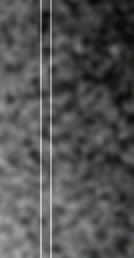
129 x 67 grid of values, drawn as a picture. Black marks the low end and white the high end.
Ninth with the highest average: bottom left. Ninth with the lowest average: top right. Slope: up to the bottom left. Odd lines: columns 21 and 26. Average level on the scale: 30%.
